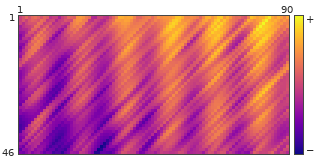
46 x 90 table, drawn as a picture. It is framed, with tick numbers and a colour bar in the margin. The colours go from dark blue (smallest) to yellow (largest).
Stripes: upright, repeating 6 times. Ninth with the lowest average: bottom left. Histogram: bell-shaped. Ninth with the highest average: top right. Slope: up to the top right. Lone odd cells: none.
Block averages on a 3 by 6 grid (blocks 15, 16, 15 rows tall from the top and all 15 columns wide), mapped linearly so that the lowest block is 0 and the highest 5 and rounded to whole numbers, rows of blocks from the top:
234555
123334
001233
